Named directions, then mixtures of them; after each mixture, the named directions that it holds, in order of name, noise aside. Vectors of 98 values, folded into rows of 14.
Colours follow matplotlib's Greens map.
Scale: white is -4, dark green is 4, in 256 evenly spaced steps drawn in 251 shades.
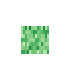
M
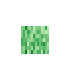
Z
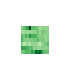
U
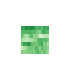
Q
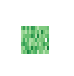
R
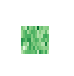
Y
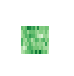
Q, U, Y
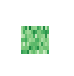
M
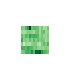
U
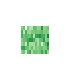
M, Q, Z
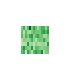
U, Y, Z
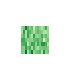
Z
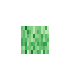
Z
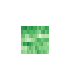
Q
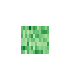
U, Y, Z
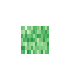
Q, Z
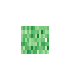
R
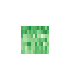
Q, R, Z
